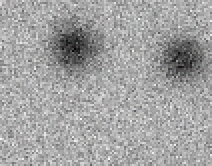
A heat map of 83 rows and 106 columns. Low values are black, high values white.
Most values sit high, with a long tail of low ones. No single row or column stands out from its neighbours. Two dips sink into the field.
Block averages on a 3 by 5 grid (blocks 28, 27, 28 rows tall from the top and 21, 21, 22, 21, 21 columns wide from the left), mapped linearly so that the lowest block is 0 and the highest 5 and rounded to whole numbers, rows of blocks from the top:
5 0 3 4 2
5 3 4 4 1
5 5 5 5 5
